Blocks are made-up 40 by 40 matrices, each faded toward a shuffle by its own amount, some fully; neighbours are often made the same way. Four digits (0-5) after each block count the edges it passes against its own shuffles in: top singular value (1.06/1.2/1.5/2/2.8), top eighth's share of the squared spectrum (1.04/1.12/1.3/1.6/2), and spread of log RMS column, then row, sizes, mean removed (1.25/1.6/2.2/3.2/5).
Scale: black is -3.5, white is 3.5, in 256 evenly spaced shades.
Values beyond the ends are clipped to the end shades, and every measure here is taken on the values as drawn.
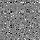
3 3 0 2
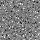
0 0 0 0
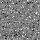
2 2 0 0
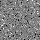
1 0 0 0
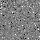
1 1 0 0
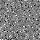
2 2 0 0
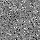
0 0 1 0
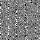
2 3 2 0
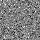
0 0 0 0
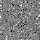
2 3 2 1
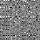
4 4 2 2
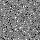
0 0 0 0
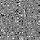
3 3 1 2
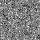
0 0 0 0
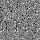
0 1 0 0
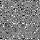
3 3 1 2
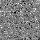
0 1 0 1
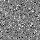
0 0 0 0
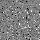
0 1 1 0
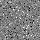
1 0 0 0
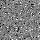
2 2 0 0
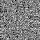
2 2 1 0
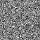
2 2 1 0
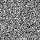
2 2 0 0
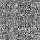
3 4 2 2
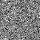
1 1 0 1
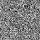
3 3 1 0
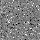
0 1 0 0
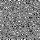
1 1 0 2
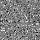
0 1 0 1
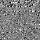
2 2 0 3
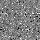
1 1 0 1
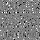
3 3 1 1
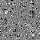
3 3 1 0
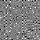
4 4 2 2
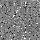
3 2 1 0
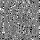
3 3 2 0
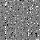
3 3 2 0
